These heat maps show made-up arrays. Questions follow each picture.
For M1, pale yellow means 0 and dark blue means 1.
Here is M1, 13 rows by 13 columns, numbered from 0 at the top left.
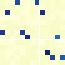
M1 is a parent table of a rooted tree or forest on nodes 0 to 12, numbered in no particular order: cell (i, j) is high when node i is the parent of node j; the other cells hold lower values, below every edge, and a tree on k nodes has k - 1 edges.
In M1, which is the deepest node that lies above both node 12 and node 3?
0
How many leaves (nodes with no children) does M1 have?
7
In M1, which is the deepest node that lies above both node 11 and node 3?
0
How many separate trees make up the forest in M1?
2
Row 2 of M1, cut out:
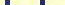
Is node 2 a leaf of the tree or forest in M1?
no
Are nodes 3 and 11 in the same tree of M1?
yes
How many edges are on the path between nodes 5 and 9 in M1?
4
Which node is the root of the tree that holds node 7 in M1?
6
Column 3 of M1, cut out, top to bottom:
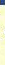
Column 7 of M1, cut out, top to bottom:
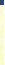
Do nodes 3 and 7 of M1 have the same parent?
yes
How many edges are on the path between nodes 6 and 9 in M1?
5
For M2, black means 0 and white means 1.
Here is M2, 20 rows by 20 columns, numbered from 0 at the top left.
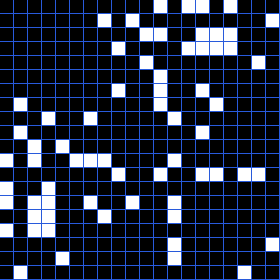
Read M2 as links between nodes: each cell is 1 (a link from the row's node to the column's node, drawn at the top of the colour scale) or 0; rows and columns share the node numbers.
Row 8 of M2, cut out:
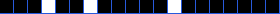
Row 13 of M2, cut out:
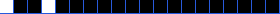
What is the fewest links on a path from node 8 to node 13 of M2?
2
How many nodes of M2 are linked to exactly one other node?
1
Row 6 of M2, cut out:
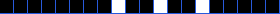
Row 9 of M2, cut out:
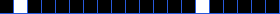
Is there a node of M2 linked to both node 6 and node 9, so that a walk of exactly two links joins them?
yes
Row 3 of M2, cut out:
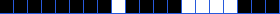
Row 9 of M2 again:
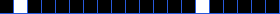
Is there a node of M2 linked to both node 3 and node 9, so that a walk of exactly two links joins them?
yes
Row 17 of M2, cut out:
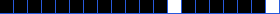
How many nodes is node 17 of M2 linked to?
2
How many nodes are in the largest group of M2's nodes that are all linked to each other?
2
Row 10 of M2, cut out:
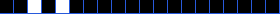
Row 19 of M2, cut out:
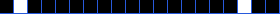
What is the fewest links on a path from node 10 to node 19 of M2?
5
